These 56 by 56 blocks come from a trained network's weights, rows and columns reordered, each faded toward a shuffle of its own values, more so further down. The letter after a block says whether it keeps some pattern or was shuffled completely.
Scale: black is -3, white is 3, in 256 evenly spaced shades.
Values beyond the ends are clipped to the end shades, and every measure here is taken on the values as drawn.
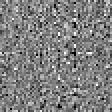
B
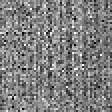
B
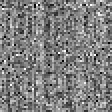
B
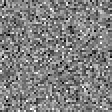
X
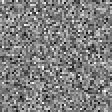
X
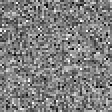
X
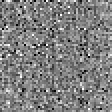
B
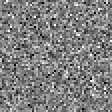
X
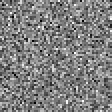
X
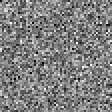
X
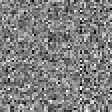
B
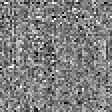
B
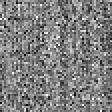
B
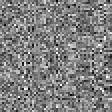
B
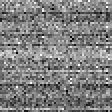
B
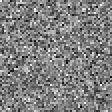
X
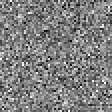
X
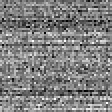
B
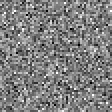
X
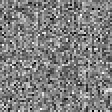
B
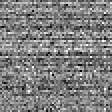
B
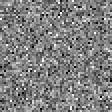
X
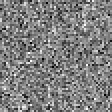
X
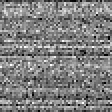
B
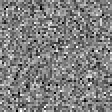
X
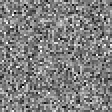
X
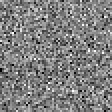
X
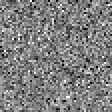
X
